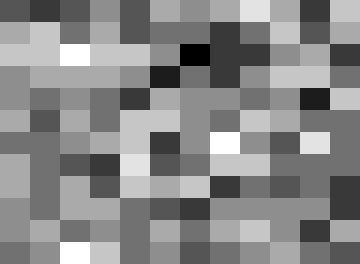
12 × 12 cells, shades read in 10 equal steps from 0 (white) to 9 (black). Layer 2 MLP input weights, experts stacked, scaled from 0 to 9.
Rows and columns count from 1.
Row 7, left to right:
5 5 4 3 2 7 4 0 4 6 1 5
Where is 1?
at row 1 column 9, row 7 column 11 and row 8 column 5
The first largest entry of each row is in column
2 8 7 6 11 2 6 4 8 7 11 7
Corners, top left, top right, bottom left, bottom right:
6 2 5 6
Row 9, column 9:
5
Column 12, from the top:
2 3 7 5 2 5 5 5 7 7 3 6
